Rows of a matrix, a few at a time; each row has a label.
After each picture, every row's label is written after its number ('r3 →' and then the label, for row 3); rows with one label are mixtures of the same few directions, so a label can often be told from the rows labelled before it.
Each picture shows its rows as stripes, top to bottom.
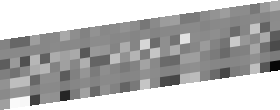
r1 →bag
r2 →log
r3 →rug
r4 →log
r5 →bag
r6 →bag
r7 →bag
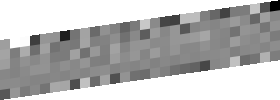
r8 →bag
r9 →rug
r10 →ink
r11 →log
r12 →log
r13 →ink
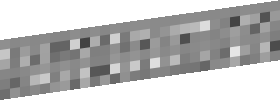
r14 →ink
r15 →ink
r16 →rug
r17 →log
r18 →log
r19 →ink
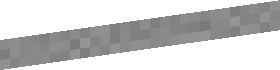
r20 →log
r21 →ink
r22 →ink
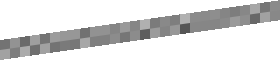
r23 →rug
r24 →rug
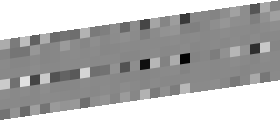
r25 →rug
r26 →bag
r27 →bag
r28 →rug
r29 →rug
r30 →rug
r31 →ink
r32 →rug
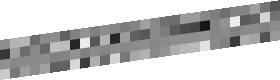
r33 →bag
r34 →ink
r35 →ink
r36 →ink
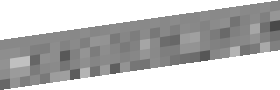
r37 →log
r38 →log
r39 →bag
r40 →bag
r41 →ink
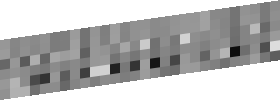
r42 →ink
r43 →ink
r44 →rug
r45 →log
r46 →log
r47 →bag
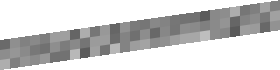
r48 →ink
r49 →log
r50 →ink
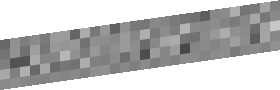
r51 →ink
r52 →rug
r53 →bag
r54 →rug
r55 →log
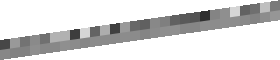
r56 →ink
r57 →bag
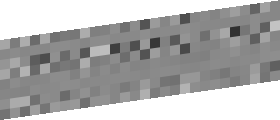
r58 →rug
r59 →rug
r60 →log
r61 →rug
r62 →ink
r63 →bag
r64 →bag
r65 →rug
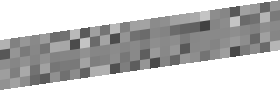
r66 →ink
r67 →ink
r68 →rug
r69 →rug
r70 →log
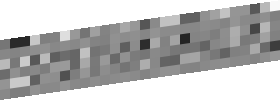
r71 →bag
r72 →log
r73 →rug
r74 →ink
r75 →bag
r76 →bag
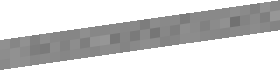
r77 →rug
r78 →log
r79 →bag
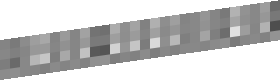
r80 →log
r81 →log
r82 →log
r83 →log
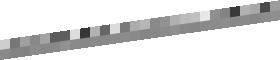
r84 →ink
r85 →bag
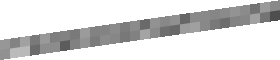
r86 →rug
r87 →bag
